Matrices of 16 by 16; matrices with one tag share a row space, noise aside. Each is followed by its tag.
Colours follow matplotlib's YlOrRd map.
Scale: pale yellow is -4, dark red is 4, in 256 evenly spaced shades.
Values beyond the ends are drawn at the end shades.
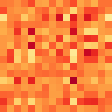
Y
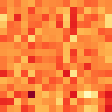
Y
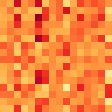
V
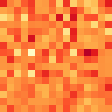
Y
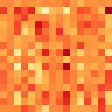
V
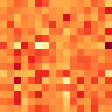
V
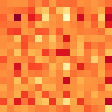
V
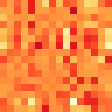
Y
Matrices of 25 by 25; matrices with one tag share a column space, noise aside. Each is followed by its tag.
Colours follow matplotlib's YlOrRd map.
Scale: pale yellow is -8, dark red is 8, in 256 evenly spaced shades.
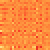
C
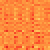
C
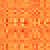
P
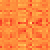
P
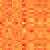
P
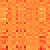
C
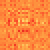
P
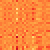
C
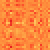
P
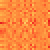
P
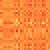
P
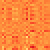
C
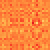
P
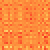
C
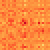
P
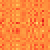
P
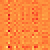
C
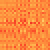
P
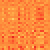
C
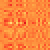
P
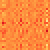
P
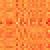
P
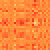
P
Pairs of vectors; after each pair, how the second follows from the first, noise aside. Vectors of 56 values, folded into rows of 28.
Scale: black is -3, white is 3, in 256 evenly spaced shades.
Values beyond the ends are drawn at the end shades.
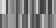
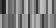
negated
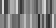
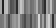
negated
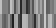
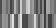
negated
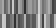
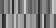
negated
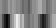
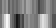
negated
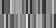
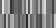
negated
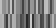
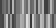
negated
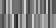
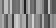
sign-scrambled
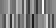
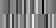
negated
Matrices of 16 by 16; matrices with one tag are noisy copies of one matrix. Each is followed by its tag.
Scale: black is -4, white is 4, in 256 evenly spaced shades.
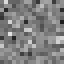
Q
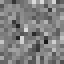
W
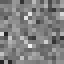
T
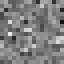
Q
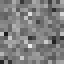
T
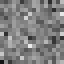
T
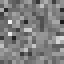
Q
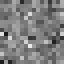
T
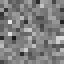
Q
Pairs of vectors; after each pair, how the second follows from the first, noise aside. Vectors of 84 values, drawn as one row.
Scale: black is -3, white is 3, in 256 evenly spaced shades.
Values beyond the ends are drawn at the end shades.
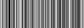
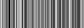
copied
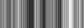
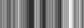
copied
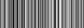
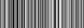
copied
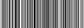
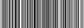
copied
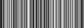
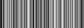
copied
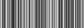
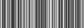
copied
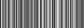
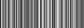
copied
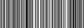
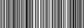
copied
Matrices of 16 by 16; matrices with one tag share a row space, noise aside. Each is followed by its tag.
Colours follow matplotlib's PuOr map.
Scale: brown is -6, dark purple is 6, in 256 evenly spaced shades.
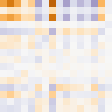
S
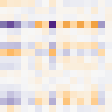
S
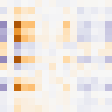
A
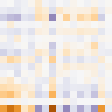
S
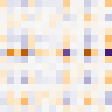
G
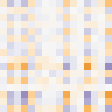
G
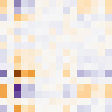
A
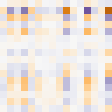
G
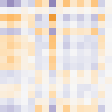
S
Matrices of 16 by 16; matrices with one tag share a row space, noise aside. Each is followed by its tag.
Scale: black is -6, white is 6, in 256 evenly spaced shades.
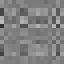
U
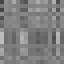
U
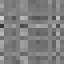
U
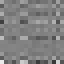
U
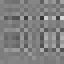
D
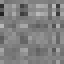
U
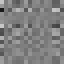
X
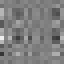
X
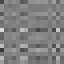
U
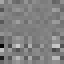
X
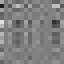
X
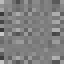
X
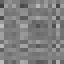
U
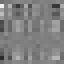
X
